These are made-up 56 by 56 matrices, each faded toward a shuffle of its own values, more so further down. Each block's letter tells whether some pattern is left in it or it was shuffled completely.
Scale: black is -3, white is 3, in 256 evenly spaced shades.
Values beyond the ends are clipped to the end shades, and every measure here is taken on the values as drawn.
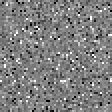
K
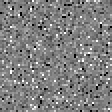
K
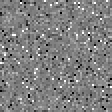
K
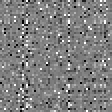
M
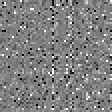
M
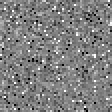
K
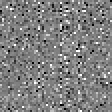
M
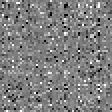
M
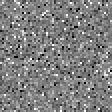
K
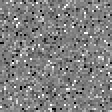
K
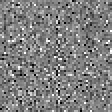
M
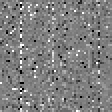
M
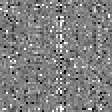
M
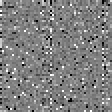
M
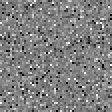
K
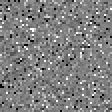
K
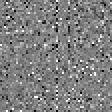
M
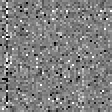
M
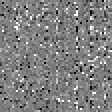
M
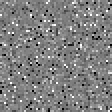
K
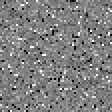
K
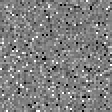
K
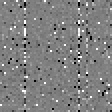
M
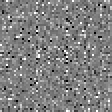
M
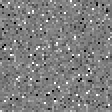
K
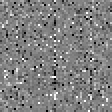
M
